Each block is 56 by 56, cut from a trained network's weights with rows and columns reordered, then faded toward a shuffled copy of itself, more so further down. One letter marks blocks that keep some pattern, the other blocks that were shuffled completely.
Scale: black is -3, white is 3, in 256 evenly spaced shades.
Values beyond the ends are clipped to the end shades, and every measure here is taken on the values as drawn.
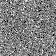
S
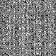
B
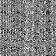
B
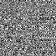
B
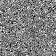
S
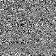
B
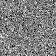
S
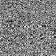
B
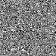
B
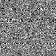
B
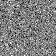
S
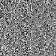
B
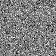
S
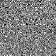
B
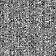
B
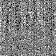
B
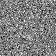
S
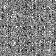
B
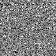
B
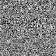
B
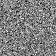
S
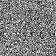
B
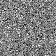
S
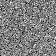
S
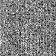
B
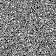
S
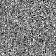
B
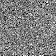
B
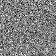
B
